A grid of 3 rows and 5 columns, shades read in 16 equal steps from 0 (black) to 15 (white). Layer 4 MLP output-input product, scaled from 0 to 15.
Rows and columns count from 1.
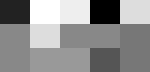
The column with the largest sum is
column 2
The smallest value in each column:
2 9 8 0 7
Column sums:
18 37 31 13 27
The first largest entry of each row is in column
2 2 2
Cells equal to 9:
2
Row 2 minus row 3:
0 4 -1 3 0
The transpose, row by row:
2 8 8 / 15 13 9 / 14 8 9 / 0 8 5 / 13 7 7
